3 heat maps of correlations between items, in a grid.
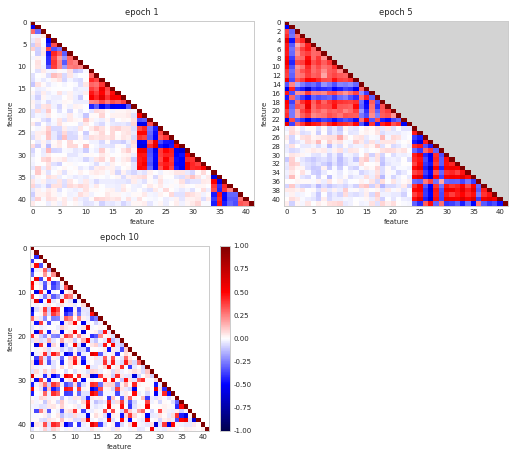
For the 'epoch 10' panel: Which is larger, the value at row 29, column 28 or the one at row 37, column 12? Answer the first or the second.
the first
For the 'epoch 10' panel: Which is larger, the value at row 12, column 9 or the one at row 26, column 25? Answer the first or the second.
the second
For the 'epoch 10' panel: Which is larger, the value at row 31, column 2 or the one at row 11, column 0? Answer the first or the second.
the second
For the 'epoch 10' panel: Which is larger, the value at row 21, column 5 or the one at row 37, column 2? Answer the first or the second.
the second
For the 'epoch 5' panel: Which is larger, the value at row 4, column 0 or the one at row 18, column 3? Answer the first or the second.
the first
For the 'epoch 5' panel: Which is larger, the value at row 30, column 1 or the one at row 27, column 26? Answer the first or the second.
the second
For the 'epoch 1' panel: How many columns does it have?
42
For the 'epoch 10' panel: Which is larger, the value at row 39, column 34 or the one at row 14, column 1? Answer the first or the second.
the second
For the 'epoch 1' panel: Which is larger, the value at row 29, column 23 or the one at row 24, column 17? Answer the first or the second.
the second
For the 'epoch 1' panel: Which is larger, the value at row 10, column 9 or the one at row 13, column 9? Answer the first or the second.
the first
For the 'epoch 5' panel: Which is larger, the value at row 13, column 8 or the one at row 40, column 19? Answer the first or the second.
the first
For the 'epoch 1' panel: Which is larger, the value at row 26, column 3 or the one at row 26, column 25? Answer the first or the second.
the second
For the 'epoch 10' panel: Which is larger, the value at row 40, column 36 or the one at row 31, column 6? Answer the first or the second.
the second
